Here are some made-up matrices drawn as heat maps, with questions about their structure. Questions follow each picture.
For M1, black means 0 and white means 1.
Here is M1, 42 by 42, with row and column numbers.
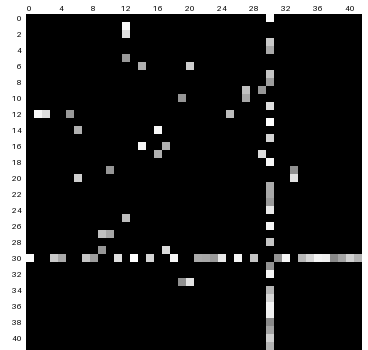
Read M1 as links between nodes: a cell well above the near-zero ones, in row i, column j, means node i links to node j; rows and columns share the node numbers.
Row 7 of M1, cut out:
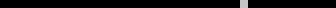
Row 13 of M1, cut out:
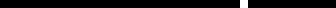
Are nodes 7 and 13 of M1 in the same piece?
yes
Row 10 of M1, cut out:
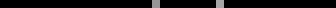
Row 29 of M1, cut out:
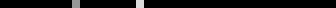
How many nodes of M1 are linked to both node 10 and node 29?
0
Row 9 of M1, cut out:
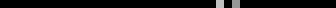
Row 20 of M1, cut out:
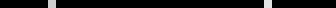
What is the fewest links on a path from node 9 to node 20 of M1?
5
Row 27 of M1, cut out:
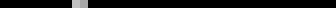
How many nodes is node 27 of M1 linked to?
2
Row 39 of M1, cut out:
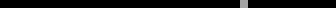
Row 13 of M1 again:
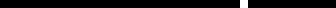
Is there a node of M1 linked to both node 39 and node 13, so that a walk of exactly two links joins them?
yes
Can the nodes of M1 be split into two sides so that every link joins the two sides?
no
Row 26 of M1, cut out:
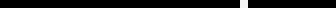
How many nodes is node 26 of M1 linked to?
1
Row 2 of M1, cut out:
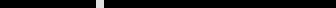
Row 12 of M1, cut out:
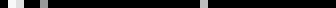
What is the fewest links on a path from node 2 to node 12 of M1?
1
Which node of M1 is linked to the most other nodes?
node 30
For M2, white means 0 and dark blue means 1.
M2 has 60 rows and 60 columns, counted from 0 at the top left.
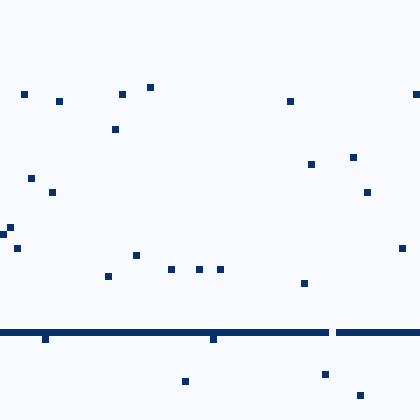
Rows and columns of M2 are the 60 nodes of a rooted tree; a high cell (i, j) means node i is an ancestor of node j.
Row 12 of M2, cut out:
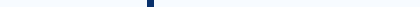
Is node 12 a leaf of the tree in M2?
no
